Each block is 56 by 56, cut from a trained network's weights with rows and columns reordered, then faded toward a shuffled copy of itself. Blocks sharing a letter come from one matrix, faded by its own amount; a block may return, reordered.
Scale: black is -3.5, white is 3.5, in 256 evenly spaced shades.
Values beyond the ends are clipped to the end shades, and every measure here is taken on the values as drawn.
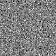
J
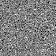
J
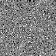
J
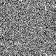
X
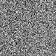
X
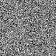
X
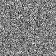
X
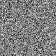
X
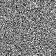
X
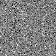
J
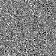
J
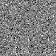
J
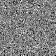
J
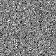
J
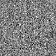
J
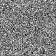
X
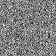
X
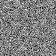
X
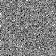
J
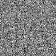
J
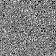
J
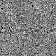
J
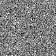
J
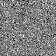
J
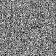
X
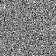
J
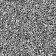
X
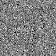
J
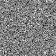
J
